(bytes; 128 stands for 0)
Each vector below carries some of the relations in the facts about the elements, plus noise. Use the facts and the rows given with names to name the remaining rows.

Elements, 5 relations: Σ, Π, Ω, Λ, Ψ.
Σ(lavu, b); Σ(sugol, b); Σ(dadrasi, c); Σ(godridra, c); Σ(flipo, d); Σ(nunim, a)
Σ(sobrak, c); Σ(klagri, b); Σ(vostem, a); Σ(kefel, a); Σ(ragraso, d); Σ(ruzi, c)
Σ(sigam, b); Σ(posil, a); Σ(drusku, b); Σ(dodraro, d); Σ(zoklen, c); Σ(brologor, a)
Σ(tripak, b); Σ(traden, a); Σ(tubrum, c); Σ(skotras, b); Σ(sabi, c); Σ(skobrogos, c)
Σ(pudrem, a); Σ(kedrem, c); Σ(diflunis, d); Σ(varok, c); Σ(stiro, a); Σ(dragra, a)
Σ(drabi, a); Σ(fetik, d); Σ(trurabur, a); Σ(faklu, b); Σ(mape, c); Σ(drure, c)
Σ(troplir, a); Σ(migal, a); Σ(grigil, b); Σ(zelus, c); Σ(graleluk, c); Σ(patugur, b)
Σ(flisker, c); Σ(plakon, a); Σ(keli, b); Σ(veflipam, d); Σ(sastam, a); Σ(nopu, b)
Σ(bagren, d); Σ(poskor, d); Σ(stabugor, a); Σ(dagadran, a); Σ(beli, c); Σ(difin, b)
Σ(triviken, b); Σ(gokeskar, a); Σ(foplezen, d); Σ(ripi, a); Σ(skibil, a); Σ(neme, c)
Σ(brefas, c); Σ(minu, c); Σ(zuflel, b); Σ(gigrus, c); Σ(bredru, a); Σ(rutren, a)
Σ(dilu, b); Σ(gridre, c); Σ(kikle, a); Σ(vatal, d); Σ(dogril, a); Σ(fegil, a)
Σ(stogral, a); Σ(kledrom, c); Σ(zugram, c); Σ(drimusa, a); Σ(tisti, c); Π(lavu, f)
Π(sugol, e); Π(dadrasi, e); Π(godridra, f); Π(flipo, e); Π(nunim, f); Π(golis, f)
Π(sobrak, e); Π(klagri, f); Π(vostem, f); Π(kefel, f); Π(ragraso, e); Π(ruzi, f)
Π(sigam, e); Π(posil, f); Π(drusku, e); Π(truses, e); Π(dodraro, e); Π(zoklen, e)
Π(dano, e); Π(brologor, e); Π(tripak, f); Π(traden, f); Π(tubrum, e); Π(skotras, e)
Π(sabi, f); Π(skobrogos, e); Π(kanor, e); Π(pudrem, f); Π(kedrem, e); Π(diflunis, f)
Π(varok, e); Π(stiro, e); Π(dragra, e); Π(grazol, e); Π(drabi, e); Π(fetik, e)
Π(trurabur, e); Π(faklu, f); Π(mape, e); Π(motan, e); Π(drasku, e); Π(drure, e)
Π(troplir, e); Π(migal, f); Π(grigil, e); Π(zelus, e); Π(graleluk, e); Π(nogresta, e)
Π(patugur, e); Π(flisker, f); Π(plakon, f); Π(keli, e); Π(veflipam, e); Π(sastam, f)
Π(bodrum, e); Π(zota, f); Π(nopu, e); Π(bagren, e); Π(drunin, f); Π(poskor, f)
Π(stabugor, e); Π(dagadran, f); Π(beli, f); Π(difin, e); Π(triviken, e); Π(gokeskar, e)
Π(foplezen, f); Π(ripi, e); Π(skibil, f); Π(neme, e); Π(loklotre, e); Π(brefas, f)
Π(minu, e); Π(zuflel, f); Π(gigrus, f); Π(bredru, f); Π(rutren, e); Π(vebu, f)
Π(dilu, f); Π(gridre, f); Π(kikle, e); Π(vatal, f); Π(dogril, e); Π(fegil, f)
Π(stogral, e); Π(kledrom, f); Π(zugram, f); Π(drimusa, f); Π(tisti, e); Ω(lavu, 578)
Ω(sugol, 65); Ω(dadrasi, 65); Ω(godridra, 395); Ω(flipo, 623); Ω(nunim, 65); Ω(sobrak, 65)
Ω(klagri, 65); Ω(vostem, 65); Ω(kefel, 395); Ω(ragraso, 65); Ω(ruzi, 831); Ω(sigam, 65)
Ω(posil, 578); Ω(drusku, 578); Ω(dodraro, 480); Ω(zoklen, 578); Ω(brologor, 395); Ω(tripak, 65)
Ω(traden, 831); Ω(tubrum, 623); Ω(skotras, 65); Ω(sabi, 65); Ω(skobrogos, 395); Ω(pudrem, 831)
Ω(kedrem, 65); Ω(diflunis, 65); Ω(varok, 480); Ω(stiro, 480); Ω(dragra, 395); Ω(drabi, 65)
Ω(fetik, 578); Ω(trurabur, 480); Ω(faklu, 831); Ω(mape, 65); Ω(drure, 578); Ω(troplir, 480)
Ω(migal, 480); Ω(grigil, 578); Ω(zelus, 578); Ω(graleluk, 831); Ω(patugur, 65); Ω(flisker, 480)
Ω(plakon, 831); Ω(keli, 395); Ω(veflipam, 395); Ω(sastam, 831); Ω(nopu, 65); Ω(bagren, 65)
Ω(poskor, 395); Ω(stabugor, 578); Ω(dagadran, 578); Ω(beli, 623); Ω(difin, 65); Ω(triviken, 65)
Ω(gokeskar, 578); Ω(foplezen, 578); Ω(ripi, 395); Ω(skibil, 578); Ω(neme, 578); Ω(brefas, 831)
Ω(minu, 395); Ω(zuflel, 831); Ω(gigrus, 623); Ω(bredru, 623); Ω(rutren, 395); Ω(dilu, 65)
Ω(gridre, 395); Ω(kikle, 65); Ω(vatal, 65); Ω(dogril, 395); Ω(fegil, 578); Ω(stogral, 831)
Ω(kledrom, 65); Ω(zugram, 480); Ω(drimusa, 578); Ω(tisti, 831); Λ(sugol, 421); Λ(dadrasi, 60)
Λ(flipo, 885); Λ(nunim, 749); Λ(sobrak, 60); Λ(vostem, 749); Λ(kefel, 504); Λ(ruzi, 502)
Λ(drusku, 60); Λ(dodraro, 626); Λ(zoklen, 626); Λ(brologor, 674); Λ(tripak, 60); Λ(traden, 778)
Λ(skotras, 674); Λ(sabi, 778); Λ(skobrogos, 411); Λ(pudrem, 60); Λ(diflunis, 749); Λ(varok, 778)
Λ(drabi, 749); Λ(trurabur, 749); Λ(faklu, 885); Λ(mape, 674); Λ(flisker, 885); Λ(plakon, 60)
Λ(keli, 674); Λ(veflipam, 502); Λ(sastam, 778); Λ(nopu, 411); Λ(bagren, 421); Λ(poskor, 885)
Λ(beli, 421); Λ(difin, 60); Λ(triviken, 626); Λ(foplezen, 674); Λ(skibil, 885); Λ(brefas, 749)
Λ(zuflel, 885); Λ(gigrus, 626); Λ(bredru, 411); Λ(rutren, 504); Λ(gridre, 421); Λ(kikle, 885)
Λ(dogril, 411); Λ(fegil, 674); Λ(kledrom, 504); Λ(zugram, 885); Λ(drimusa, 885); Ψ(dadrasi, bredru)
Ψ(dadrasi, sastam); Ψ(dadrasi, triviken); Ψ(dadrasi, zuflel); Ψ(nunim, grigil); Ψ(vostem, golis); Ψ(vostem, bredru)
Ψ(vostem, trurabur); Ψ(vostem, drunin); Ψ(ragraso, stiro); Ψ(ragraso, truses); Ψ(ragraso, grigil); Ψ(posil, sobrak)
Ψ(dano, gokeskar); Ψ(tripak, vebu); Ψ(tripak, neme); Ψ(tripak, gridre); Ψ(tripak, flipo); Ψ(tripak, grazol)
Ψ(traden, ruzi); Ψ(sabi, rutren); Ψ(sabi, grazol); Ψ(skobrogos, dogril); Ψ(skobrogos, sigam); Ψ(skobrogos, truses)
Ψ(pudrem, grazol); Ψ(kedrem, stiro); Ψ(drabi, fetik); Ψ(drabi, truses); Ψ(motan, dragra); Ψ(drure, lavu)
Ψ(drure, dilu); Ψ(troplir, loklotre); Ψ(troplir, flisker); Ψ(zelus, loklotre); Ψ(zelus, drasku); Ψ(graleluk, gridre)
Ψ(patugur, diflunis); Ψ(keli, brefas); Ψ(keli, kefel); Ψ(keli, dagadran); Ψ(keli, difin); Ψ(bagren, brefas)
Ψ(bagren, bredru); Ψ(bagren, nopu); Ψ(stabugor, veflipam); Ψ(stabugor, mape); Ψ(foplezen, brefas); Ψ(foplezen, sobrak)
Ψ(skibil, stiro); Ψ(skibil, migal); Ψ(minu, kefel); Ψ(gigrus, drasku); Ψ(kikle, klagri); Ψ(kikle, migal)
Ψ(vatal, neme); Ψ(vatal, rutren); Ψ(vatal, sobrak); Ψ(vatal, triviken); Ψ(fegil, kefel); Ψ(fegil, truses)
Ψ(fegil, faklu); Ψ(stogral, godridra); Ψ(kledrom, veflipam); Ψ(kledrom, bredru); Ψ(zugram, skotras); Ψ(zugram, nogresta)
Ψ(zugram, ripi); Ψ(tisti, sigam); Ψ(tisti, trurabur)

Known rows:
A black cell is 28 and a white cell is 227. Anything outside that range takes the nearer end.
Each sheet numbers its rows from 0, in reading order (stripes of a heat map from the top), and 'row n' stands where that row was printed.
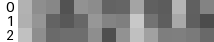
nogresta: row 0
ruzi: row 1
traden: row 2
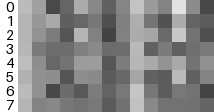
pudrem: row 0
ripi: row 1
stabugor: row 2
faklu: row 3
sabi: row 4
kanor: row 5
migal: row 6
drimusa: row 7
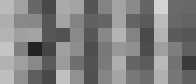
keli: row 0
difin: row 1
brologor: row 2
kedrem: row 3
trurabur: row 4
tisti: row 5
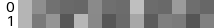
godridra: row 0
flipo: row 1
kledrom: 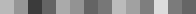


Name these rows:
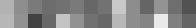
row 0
dagadran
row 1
tripak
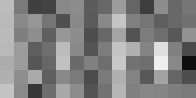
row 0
truses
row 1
sastam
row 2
dodraro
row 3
posil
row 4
bredru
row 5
gokeskar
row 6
zugram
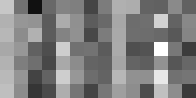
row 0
skibil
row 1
grazol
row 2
varok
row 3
nopu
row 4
fetik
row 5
vatal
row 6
drabi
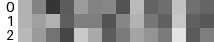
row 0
diflunis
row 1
rutren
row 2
bagren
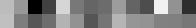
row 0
skobrogos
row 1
gigrus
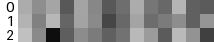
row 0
neme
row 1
triviken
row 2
nunim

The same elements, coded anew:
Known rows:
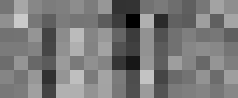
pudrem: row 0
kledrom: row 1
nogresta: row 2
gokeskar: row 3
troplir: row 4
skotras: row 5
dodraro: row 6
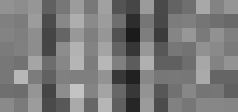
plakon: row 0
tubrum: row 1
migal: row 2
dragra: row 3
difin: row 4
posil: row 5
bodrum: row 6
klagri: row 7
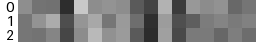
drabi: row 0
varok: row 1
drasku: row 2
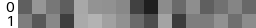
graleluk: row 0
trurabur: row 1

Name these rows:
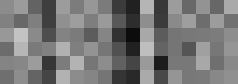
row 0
vostem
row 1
stiro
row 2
traden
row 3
dadrasi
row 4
poskor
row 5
kikle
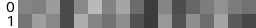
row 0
dogril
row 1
minu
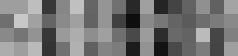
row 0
gridre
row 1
sabi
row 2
brefas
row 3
beli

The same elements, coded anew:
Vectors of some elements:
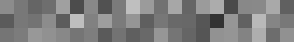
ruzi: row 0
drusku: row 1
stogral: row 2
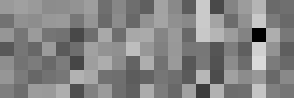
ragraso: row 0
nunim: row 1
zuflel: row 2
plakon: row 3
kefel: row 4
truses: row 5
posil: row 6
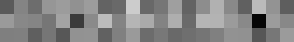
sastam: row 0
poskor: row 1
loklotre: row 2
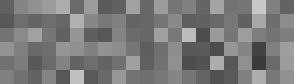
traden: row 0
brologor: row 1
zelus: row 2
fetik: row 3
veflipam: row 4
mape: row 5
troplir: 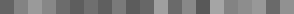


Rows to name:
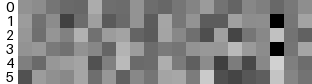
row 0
tubrum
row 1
zoklen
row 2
fegil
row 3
flipo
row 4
foplezen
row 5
pudrem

